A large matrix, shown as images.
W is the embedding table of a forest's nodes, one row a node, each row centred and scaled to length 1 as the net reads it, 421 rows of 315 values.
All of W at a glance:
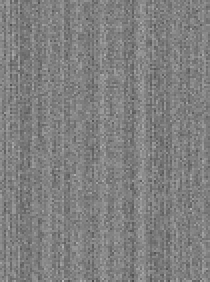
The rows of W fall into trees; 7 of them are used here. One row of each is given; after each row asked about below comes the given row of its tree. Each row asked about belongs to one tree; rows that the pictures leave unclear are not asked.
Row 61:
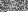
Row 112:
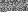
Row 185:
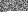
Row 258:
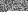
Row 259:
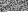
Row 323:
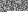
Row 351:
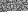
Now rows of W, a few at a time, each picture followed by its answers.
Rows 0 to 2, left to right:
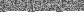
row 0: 112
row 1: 112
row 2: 323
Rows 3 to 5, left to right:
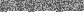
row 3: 61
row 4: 185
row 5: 112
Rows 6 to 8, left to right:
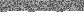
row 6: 259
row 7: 323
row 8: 185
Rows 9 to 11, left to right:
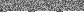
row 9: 259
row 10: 185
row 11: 323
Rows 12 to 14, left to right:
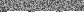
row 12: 258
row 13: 185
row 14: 112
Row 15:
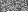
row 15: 259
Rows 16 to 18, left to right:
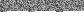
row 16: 185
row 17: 259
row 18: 185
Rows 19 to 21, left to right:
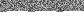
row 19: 185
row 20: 112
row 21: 258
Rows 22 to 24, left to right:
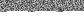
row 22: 323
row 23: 112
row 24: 258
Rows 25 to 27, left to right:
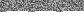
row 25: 185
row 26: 112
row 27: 323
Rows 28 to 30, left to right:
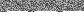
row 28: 323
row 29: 185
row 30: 323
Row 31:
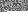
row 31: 259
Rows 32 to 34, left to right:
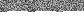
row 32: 351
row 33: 258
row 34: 259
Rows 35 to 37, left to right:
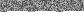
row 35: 323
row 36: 61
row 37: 112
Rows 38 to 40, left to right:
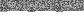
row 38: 61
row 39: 258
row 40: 112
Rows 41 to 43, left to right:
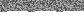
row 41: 351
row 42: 185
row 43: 259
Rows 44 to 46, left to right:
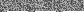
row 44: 259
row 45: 61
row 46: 112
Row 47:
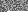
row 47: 258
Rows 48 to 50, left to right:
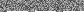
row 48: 323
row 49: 259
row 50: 61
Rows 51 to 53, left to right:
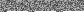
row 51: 323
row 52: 323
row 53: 185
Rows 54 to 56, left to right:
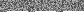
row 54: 185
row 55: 259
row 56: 323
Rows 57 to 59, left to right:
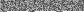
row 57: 112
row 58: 323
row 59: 323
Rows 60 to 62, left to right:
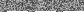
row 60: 323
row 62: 351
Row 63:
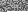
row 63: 323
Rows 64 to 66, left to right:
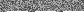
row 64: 112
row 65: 258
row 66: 323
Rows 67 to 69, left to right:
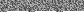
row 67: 112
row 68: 259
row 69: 259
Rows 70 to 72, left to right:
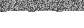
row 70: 185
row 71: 258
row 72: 61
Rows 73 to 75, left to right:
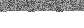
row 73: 259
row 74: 185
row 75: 258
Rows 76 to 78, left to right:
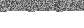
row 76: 323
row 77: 259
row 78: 185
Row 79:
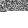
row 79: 323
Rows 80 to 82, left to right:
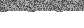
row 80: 258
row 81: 323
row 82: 323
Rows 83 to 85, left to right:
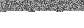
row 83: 323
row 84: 323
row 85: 351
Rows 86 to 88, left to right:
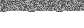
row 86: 112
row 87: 323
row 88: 323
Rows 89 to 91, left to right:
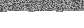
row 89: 259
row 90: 112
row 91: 61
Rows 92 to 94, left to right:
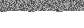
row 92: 185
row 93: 185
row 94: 259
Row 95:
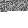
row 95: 112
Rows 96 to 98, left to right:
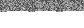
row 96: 259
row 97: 61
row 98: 61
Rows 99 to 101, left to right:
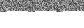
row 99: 323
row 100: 61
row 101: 259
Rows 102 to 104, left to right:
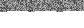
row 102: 61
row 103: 185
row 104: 61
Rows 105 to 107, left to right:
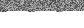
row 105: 258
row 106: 185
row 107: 185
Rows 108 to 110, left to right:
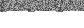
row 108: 185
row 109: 259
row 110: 258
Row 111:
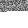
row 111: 112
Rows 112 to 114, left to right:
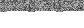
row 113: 61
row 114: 112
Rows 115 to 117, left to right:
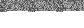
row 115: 185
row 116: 61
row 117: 61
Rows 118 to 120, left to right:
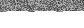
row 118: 259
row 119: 323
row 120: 259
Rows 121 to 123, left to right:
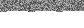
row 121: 112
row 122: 351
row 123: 323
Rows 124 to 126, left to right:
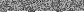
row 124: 323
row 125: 258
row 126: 185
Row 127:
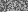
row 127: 61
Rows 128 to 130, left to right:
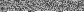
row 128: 61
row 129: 185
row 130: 323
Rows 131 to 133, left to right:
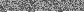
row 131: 323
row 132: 61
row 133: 258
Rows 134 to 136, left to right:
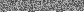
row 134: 112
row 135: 112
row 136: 185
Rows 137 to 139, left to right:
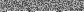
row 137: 323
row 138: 259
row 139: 112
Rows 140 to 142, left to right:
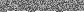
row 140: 323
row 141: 258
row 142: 351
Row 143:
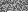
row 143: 351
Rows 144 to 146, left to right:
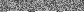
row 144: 61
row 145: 185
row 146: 259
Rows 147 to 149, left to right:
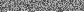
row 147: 259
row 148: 112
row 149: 258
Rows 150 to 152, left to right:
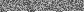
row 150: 351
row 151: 258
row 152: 112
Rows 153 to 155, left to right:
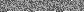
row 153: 258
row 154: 112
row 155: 258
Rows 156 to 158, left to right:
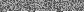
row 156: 259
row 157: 61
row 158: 112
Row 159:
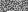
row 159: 323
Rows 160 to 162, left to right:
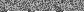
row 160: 258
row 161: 259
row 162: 258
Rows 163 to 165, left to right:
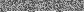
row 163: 112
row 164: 61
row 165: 112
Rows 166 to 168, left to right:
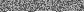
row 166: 112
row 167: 258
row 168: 112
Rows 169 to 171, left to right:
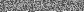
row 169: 112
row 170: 112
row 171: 323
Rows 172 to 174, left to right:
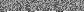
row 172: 259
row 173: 259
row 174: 258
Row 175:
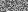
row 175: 323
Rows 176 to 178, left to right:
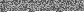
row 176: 112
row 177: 112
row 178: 112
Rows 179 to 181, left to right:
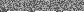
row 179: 258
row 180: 323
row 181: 351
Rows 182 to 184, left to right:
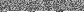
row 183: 61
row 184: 258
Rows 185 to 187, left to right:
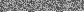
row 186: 185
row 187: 61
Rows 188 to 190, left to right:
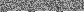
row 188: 351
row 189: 185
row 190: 61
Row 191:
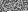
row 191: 351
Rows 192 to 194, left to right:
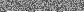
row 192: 323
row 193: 61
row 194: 259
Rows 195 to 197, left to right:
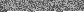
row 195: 258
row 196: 112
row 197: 323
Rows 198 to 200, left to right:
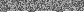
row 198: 61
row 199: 258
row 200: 185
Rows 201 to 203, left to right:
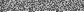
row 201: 185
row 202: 112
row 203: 259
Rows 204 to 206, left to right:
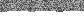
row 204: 351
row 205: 61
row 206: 258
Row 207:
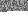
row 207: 258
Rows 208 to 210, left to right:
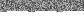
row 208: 323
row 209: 61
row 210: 259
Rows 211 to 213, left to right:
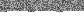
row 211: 61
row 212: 258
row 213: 323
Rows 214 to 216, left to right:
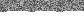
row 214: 258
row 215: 323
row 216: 351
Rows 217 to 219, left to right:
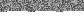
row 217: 259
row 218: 258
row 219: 323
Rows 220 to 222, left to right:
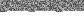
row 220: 323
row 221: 323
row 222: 323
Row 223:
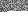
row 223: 351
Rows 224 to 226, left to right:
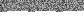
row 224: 351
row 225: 259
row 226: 351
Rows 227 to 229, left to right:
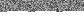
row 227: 259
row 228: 185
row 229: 259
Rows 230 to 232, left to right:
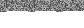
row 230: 323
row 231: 323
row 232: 185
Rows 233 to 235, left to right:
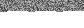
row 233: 258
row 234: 259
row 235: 323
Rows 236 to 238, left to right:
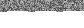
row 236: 258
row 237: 323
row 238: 61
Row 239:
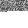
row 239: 61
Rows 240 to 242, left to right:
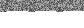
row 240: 323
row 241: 351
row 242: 258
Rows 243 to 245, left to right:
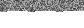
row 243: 61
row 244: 258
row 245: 351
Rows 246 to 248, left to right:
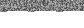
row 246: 258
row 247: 112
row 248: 258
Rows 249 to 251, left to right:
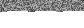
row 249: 351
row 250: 258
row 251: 323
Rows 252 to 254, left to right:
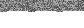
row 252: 185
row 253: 258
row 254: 323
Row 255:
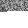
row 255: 258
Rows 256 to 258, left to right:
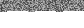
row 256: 351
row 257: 259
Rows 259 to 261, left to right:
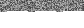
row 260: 61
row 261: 259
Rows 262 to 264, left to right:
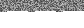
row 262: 259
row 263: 323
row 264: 259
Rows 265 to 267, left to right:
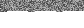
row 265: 258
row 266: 185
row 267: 323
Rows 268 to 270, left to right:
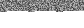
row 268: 323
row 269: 259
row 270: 351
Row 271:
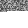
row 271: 61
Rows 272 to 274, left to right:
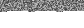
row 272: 351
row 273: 185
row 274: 259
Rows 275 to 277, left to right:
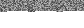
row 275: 259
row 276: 258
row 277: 259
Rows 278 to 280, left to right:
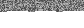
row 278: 112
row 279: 61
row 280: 259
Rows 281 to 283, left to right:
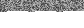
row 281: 258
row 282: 259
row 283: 61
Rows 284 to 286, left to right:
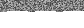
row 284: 61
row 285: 323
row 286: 258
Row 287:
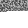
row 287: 112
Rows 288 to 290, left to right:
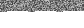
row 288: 112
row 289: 323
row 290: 259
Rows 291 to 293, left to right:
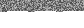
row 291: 258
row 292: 185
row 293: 112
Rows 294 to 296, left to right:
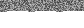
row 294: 185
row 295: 259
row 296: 112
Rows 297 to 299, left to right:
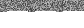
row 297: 185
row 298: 258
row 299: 323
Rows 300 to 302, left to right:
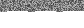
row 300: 259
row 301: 185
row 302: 112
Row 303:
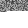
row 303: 323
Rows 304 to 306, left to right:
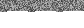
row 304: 258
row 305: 258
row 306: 258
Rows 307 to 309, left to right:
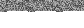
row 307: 323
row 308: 258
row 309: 185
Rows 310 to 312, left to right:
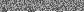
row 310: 258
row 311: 258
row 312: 259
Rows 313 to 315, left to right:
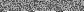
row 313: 259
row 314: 323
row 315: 258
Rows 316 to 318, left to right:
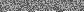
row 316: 259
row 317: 259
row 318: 258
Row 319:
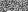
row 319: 323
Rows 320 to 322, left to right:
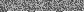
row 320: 258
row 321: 61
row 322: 112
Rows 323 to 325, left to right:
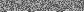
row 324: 259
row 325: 185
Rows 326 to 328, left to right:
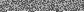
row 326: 323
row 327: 112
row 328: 259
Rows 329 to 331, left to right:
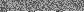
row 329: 61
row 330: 351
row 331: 185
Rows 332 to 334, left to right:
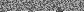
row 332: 351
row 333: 112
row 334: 258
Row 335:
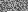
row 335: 61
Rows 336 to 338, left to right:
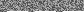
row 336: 185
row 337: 112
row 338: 112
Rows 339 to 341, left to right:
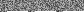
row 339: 112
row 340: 185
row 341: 185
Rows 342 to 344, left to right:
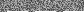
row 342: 259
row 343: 112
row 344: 185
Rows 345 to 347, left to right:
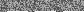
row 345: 61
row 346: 323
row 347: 258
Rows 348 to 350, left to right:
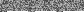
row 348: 351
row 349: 61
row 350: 259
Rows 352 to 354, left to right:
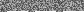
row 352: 351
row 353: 259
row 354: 61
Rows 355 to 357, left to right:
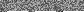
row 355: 351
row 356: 259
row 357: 258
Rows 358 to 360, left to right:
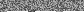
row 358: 112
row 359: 258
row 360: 61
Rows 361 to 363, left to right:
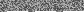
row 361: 112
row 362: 259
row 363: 61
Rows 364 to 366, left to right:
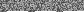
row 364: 258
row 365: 258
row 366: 351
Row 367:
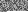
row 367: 258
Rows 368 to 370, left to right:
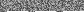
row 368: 259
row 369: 259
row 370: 323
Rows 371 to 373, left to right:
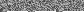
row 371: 259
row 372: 112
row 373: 259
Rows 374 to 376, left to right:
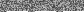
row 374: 323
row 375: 112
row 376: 259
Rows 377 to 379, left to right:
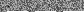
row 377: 259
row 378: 185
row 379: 61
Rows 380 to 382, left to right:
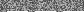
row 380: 61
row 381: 61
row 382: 259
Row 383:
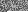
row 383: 258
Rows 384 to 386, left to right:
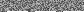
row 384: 323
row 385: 259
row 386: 351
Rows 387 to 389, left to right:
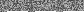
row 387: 259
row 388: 112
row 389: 61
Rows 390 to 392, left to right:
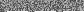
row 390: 259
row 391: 323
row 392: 61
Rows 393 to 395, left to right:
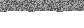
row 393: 323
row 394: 185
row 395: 112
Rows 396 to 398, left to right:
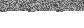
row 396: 185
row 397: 259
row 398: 185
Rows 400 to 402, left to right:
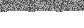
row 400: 351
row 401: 61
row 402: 323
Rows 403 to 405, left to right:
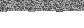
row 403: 61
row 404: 61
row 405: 185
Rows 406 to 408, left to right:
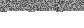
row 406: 323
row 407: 259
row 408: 351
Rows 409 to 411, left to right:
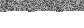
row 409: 323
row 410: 185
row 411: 258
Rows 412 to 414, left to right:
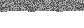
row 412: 259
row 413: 258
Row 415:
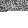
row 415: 258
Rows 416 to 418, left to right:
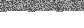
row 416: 112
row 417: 351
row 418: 61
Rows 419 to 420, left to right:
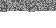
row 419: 61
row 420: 259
